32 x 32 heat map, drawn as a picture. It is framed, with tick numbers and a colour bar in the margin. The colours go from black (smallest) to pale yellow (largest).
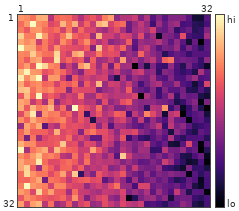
The grain is fine, like static. No single row or column stands out from its neighbours. On average the colour sits 50% of the way up the scale. The top left is the ninth with the highest average. Values rise toward the left.
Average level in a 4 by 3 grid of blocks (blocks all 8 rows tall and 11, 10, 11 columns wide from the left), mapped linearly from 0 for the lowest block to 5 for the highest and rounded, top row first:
5 3 1 | 5 2 0 | 4 2 0 | 5 2 0
